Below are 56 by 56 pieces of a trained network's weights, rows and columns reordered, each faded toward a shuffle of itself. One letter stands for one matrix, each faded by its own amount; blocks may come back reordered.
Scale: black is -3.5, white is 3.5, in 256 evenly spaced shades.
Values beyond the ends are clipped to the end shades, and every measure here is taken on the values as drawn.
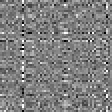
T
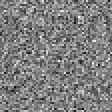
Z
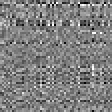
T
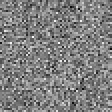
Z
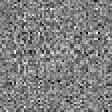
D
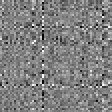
T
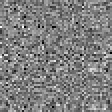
D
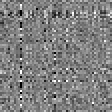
T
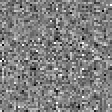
D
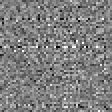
D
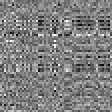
T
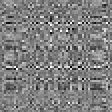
T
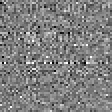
D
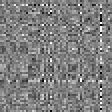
T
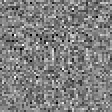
D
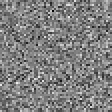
Z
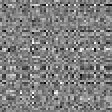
T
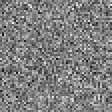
Z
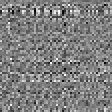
T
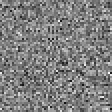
Z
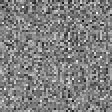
Z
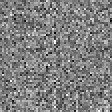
Z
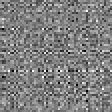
T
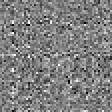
D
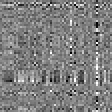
T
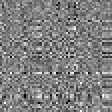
T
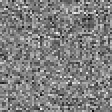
Z
